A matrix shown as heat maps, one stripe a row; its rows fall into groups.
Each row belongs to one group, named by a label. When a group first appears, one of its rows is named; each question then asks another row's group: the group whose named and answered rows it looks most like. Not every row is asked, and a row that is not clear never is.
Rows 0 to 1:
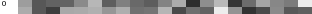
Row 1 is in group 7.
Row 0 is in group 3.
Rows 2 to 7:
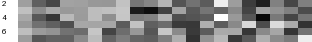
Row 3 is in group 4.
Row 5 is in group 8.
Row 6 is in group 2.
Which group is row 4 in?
7
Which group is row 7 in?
3
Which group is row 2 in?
7
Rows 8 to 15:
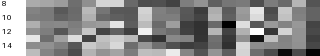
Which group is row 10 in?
8
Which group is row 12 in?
8
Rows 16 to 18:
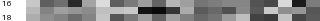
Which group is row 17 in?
4
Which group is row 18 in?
2
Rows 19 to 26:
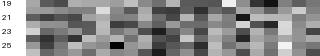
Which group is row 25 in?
8
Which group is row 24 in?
3
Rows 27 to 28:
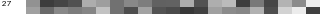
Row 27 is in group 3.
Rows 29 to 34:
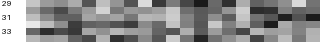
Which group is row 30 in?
7
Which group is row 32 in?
2
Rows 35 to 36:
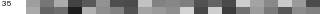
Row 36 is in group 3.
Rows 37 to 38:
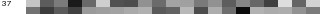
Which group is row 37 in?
2
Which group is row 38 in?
3
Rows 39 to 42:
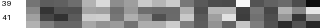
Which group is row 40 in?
3
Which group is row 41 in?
3
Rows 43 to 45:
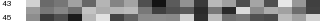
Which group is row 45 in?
3
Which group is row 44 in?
4
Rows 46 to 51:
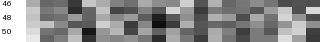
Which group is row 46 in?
3
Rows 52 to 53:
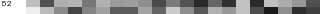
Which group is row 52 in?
4
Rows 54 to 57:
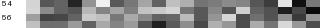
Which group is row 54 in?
2
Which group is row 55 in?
7
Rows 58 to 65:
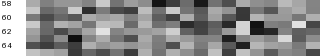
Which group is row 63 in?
2
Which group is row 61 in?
4
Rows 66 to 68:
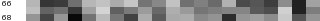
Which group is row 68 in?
2
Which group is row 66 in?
7
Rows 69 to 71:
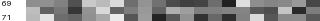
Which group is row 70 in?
2
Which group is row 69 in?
4
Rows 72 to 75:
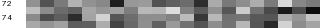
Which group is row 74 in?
3
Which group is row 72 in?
8
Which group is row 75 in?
2
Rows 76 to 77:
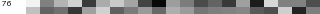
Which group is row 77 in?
2
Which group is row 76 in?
4
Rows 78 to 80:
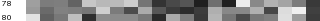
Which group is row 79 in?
8
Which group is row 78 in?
4
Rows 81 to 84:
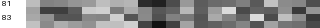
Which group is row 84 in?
4
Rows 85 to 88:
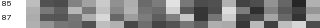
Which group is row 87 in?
3
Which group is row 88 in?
8
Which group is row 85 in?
7
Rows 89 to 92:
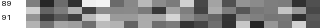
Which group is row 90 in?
8
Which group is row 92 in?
4
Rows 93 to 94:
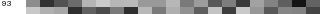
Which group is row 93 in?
7
